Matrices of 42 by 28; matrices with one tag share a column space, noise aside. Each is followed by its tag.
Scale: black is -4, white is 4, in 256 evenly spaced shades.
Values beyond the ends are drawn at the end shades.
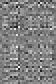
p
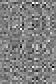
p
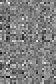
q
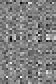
q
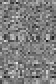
q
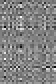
p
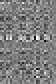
q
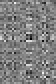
q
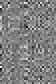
p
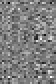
q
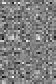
q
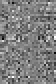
q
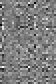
p
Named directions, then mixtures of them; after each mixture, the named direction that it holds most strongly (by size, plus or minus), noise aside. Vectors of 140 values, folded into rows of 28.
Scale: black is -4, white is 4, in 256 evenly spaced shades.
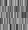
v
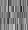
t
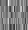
t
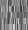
t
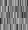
v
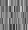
t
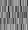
t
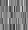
t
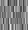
v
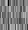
v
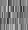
t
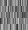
v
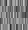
v
